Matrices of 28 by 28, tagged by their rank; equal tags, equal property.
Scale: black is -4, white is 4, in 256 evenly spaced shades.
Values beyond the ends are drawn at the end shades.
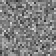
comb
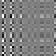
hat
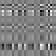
hat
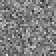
comb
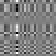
hat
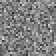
comb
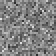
comb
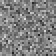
comb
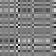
hat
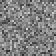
comb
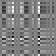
hat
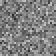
comb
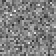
comb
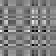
hat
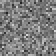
comb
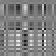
hat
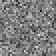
comb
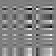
hat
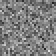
comb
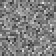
comb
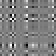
hat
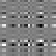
hat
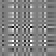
hat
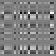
hat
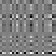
hat
